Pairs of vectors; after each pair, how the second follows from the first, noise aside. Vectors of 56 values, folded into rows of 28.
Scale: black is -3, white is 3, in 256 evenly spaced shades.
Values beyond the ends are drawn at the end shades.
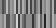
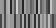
reversed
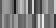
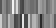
reversed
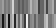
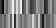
shuffled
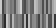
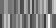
shuffled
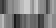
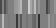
partly zeroed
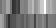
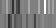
partly zeroed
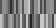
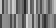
reversed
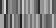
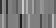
partly zeroed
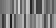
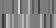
partly zeroed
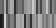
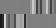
partly zeroed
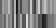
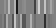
partly zeroed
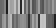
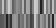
shuffled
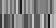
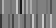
partly zeroed
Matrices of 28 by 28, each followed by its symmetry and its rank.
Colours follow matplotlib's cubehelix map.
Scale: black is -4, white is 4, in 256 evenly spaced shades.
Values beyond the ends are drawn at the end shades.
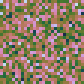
neither, full rank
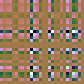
symmetric, rank one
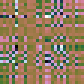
antisymmetric, rank two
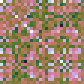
symmetric, rank five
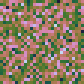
neither, full rank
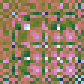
symmetric, rank three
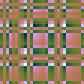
symmetric, rank one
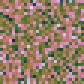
neither, full rank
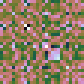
symmetric, rank three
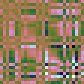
antisymmetric, rank two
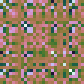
symmetric, rank three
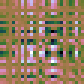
antisymmetric, rank two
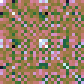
symmetric, rank five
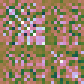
symmetric, rank five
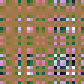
symmetric, rank one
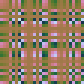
symmetric, rank one
